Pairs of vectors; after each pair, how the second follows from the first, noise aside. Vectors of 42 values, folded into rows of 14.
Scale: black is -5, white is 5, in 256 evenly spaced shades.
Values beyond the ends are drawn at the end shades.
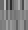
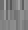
shrunk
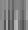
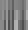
copied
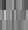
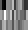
scaled up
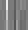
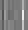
wrapped around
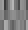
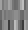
reversed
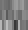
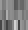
negated
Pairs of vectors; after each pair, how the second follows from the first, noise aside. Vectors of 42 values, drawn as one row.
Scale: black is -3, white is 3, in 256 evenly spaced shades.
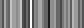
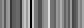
negated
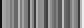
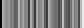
copied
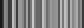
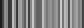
copied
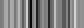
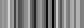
reversed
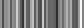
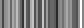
copied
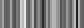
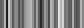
reversed
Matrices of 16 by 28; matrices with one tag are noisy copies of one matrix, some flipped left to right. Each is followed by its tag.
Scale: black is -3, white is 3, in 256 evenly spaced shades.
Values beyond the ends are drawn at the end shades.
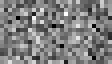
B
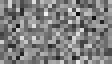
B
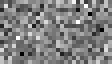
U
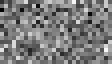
U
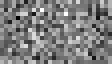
B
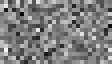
U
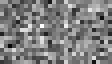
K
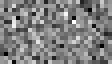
B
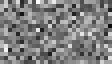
U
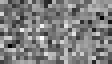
K
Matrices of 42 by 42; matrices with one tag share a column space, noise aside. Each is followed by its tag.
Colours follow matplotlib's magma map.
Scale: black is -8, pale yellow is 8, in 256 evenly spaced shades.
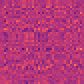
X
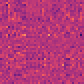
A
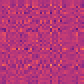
X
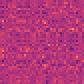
X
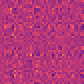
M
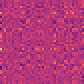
X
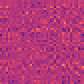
X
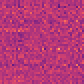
X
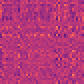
A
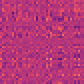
A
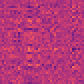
X
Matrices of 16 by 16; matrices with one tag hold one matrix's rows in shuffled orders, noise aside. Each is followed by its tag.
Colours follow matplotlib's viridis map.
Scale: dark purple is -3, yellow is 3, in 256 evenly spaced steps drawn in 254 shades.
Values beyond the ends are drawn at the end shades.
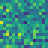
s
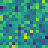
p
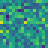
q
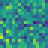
s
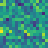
q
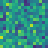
s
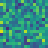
q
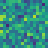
q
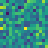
q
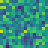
q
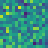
s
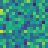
q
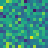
s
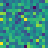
q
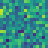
q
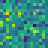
s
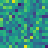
p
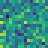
q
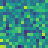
q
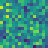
s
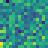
q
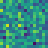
s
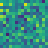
q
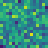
p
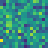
s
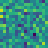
q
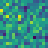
s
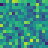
p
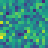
q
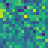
q
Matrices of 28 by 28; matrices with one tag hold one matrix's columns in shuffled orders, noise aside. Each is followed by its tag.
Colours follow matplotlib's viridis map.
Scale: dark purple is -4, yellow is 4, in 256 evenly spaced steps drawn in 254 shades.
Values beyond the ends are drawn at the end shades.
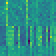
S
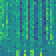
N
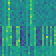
S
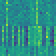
S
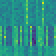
S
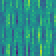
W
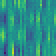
W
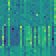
S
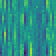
W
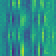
W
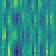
W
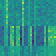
S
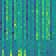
N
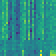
N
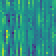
W
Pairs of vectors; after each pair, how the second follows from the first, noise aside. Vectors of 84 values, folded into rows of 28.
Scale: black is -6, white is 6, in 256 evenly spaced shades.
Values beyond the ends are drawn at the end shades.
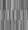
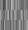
copied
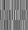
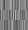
copied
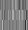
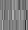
copied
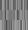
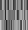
scaled up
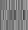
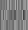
copied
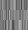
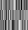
scaled up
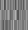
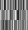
scaled up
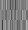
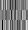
scaled up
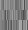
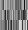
scaled up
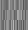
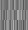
copied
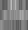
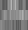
copied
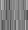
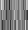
scaled up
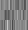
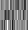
scaled up
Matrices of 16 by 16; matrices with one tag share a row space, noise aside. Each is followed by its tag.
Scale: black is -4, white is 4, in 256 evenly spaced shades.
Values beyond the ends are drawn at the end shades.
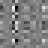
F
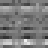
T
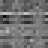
T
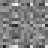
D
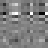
D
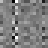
F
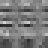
T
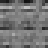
T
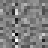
F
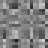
D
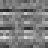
T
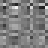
D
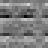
T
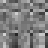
D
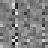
F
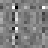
F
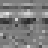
T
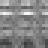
T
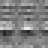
T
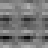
T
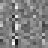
F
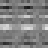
T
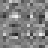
D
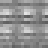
T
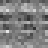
T
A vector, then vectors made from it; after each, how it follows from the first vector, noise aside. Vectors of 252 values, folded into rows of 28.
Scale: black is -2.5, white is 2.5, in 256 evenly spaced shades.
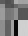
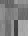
shrunk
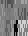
partly zeroed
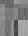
shrunk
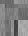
shrunk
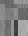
shrunk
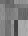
shrunk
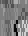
partly zeroed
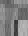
shrunk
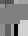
partly zeroed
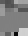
partly zeroed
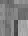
shrunk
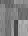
shrunk
